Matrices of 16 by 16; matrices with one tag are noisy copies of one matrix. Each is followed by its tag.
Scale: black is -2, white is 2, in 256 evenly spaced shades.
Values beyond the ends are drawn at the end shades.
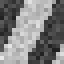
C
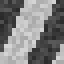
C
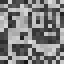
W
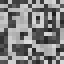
W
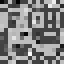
W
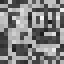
W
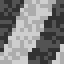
C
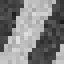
C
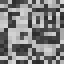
W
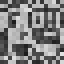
W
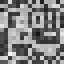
W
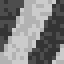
C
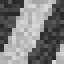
C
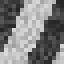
C
